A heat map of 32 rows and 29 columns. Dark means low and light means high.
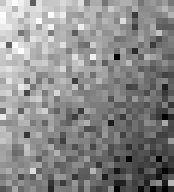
Ninth with the lowest average: bottom right. Ninth with the highest average: top left. Odd rows or columns: none. Slope: up to the top left. Stripes: none.
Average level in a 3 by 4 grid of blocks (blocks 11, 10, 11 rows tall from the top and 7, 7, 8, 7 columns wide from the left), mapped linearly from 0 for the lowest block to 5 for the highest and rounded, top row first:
5 4 3 2 | 4 3 2 1 | 3 2 1 0
